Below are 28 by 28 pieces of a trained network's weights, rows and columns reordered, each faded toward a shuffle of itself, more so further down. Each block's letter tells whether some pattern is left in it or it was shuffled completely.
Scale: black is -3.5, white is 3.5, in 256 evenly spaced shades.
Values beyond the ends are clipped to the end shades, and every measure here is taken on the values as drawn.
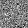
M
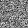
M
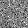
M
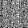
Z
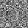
Z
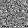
Z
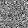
Z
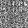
Z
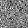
Z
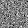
M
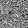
M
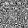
Z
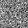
Z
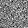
M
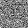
M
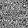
Z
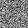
M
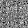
Z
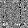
Z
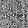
Z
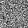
M
